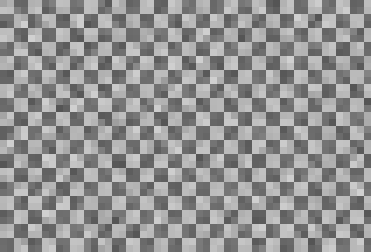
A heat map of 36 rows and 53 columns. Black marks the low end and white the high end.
Mirror symmetry: none. Average level on the scale: 60%. Grain: checkered. Slope: none. Histogram: two levels. Odd rows or columns: none.
